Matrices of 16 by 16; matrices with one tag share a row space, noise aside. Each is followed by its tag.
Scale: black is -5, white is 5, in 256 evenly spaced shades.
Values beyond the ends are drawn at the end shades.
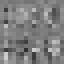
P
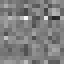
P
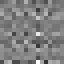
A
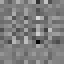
A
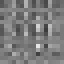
A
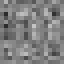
P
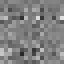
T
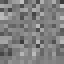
T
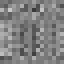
T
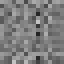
A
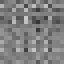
A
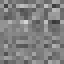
P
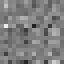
P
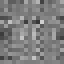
T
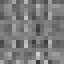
A
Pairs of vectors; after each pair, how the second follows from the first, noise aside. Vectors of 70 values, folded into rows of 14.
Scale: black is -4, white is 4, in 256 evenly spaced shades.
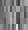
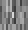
wrapped around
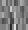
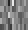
wrapped around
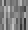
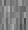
shrunk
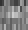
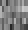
wrapped around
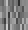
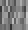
wrapped around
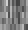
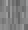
shrunk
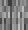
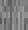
shrunk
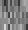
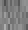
shrunk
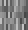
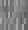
shrunk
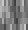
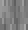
shrunk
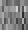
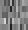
wrapped around
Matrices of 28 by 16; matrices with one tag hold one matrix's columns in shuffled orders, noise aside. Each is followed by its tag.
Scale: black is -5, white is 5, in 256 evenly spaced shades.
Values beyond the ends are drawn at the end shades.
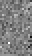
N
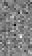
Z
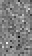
N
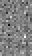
Z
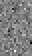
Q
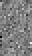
N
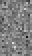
N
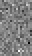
Q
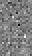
Z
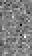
Z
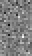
Z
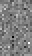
N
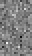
N
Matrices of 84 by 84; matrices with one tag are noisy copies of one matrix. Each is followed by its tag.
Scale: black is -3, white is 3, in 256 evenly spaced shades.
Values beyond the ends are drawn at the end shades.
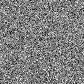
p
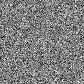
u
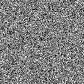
p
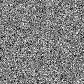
u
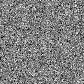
u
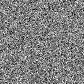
p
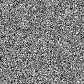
u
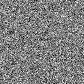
p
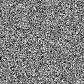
u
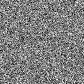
p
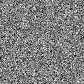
u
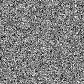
u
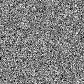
u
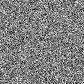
p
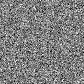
u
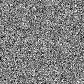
u
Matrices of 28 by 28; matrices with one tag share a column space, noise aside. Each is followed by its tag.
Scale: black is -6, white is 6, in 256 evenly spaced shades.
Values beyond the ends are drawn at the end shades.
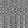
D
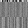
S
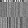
S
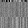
S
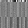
S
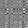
D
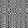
D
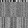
S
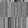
S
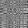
D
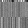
S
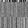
S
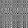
D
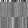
S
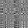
D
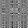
D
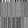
S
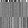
S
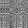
D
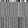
S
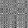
D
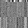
S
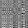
D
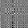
D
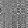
D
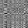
D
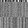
S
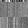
S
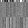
S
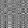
D
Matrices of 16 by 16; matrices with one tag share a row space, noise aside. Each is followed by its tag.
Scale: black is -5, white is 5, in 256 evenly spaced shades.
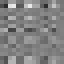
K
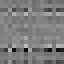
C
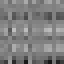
C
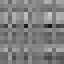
C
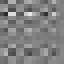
K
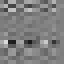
K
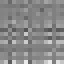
C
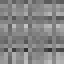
C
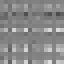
C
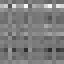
C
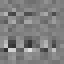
K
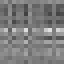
C
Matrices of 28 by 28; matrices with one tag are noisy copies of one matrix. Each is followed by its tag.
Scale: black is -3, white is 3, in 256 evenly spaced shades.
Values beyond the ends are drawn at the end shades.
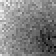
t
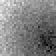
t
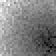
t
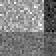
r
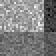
r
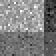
r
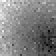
t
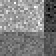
r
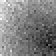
t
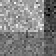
r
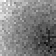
t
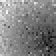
t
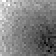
t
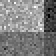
r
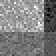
r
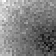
t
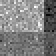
r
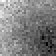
t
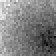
t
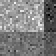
r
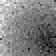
t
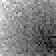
t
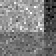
r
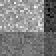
r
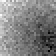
t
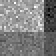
r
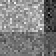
r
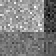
r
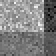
r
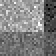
r
